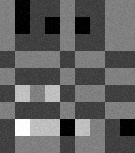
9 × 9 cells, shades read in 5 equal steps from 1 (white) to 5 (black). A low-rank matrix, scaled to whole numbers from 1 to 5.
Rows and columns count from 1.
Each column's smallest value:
3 1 2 2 3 2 3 3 3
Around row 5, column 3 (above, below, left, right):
3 3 4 4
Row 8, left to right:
4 1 2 2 5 2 3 4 5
